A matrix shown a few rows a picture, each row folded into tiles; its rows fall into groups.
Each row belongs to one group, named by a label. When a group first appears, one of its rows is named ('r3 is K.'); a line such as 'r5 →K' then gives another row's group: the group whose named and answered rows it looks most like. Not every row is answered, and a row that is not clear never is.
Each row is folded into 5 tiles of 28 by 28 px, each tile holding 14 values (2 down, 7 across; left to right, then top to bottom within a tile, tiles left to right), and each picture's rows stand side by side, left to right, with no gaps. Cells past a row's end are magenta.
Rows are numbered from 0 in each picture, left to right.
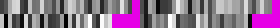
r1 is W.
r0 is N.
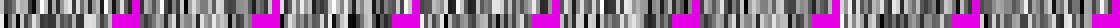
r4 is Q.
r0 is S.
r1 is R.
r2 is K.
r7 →S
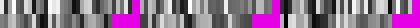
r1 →K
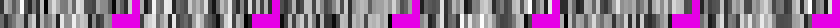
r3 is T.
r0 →R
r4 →W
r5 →T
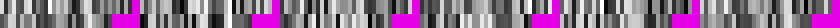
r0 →K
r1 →K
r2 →R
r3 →T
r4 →Q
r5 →K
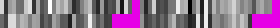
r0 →K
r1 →W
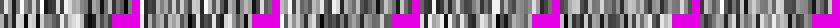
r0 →Q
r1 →S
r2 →S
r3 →W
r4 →N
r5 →R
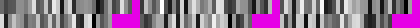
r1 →R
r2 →Q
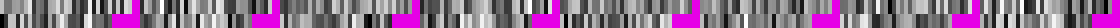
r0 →K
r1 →R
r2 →W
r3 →T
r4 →N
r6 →W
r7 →Q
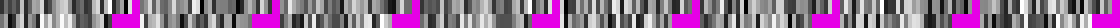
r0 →T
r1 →S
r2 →N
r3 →T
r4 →S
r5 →R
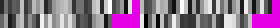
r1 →S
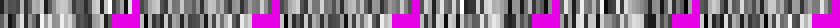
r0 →T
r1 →N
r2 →N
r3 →Q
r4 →Q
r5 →N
